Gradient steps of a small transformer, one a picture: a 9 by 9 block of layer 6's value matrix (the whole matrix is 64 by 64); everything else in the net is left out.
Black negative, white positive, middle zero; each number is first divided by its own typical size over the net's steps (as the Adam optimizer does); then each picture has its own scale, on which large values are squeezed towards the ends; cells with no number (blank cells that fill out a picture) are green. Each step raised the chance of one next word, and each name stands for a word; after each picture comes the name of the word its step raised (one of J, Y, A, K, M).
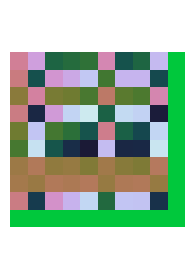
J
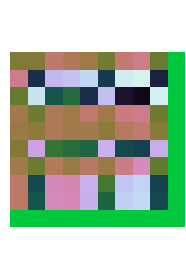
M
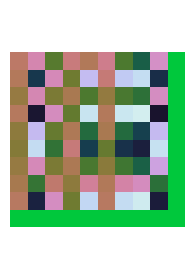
J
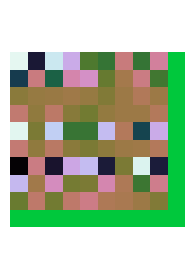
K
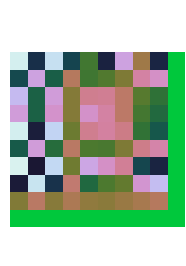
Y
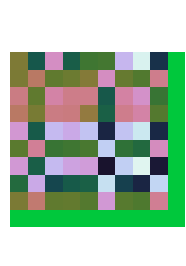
Y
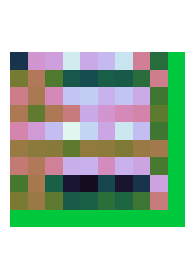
Y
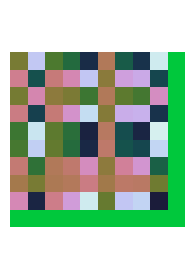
J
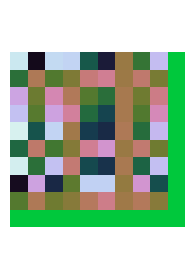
Y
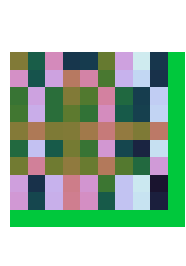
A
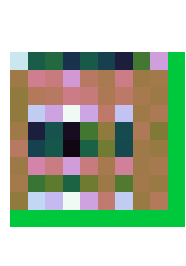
J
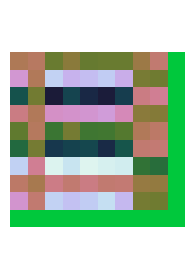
M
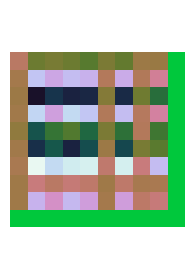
M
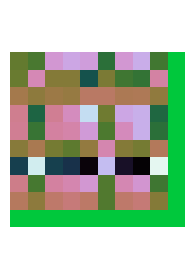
K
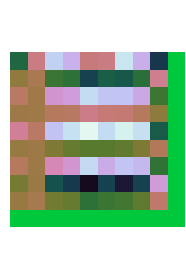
Y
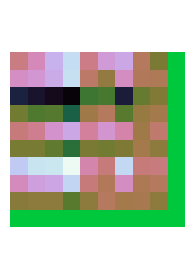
M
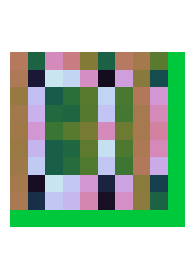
A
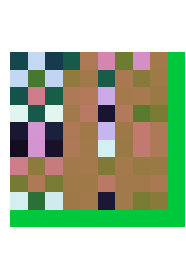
J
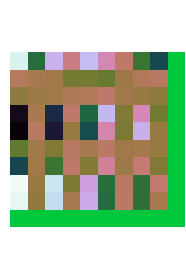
A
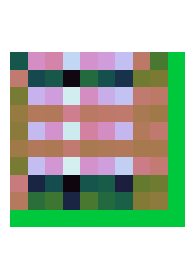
Y
